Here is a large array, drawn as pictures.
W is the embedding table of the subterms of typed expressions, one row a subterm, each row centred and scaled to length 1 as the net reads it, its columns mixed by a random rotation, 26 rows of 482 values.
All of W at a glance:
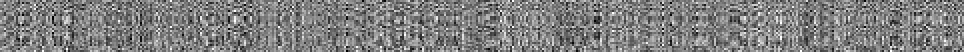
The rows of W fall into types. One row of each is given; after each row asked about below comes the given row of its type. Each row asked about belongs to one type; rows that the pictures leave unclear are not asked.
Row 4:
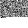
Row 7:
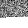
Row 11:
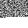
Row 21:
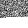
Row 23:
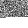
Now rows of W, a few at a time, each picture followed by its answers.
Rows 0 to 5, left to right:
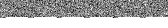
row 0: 23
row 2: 4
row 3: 23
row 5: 11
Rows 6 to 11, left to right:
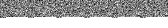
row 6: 7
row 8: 11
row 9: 11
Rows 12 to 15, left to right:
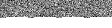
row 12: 7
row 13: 23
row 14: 21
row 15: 7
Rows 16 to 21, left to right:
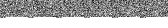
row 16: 11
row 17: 23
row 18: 11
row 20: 7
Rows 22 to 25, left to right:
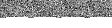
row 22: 7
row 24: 23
